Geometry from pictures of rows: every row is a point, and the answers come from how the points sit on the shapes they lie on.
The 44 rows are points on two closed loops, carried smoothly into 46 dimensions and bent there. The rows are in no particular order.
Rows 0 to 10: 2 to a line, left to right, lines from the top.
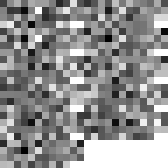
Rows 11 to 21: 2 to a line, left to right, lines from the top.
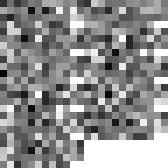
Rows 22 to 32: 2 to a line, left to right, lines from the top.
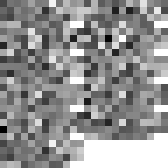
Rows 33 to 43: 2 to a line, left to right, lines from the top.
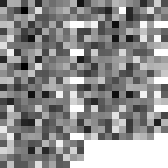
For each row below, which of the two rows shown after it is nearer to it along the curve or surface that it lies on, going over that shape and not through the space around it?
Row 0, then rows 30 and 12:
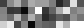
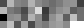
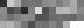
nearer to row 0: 30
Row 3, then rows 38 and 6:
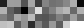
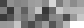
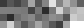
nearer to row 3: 38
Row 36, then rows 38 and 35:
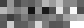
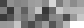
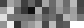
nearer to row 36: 35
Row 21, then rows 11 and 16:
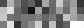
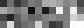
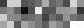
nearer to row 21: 16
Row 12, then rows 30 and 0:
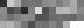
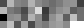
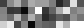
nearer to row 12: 30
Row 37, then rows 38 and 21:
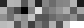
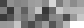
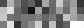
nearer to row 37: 38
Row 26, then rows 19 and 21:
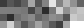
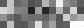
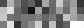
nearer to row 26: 19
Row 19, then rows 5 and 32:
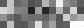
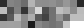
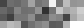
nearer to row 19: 32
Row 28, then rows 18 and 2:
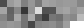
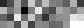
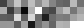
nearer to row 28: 18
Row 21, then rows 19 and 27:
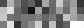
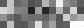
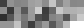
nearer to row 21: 19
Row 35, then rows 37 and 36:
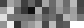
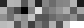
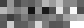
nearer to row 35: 36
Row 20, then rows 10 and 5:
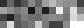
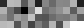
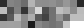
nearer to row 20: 5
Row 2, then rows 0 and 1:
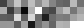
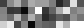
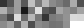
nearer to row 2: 0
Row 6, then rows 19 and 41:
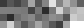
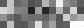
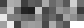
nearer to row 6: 19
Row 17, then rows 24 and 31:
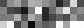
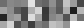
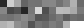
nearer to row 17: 24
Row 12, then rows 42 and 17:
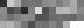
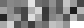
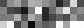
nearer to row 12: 42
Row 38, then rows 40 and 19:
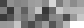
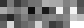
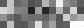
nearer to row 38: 40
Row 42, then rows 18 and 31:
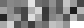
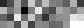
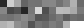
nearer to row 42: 31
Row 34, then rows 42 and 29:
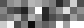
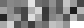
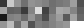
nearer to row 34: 42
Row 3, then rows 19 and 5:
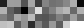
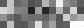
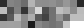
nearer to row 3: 5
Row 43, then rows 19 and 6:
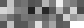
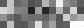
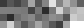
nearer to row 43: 19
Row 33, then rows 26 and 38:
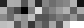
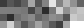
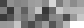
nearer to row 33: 38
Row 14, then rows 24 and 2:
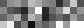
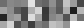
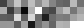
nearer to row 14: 24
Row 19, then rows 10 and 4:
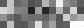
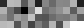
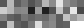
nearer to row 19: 4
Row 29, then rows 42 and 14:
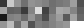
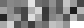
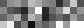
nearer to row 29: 42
